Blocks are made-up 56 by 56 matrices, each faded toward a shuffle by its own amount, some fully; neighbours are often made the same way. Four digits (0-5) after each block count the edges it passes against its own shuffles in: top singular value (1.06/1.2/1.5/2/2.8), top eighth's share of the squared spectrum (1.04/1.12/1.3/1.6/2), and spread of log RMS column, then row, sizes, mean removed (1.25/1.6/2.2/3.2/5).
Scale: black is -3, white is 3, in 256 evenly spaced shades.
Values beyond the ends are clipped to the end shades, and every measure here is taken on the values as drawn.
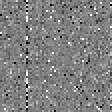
3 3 2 1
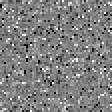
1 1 0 0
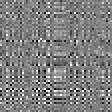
5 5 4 4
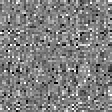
4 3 2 2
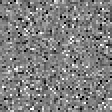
2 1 1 1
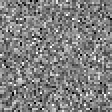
2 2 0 0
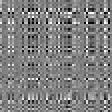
5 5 4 4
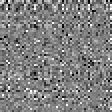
4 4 2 2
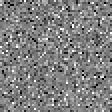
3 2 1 0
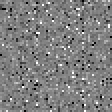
1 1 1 0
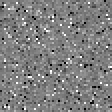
0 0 0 0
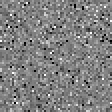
1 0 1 0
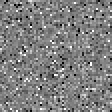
1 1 1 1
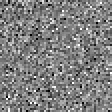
2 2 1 0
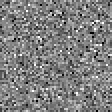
0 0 0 0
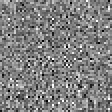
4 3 2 1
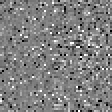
3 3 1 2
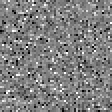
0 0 0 0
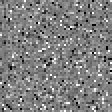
1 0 0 0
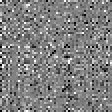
4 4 2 2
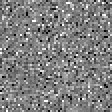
2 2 0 0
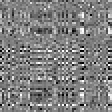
5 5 3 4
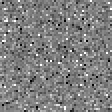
1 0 0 0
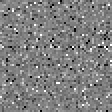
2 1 0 1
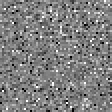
0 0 0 0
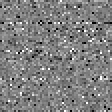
2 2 0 2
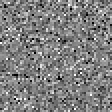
0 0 0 1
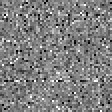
1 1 0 1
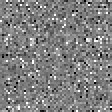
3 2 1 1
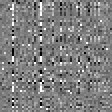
4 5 3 2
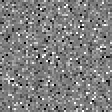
1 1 0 0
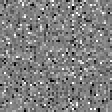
3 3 1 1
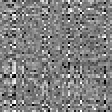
4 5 3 2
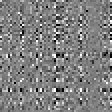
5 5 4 3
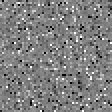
2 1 0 0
